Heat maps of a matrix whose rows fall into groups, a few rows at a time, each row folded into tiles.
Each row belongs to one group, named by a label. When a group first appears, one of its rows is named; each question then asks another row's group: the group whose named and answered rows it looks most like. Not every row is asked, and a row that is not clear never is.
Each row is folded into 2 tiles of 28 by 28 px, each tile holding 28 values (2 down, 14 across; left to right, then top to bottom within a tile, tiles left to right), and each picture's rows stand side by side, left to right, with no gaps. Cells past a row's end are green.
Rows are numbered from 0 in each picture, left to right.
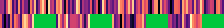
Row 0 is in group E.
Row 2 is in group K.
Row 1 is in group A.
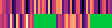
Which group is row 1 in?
A
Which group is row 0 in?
E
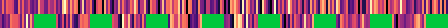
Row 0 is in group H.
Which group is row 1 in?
K
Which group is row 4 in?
H
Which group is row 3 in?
A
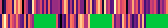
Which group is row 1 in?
E
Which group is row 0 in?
K
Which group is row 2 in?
H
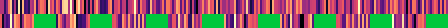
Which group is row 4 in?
E
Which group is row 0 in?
E
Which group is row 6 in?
H
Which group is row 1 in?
A
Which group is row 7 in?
E
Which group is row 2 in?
H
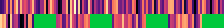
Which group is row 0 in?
K
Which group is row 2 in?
A
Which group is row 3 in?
A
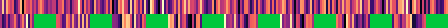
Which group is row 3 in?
K
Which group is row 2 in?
H
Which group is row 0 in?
H
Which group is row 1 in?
H
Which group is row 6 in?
H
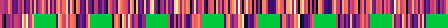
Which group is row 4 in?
A
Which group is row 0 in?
E
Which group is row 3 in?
K
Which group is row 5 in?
A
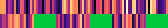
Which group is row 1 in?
K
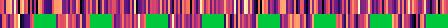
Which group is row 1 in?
A
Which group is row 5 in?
A
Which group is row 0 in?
A
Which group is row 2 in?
E
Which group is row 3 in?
K
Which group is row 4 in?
A
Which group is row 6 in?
K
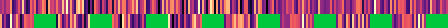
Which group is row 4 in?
A
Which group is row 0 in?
E
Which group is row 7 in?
H
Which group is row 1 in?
A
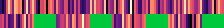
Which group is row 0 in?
K
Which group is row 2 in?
E
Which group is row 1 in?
E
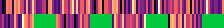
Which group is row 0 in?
K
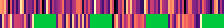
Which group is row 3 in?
A
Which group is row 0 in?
A
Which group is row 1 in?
H
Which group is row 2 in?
K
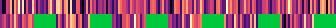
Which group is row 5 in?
E
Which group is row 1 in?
A
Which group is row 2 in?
H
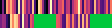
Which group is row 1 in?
H
